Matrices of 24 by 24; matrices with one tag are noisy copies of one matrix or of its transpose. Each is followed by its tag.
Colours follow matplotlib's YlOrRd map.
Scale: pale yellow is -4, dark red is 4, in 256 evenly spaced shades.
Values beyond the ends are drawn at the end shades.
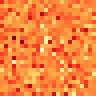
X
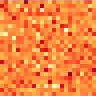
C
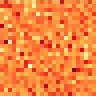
C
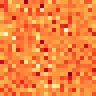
C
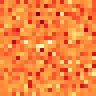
X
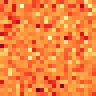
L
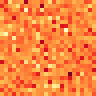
C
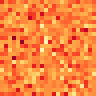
X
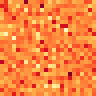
C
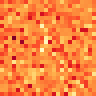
X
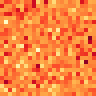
L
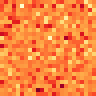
L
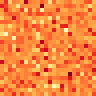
C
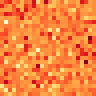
L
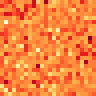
L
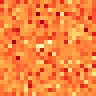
X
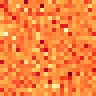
C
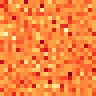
C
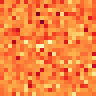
X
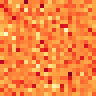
C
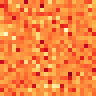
C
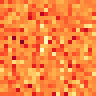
X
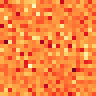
C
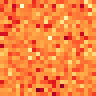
L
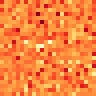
X
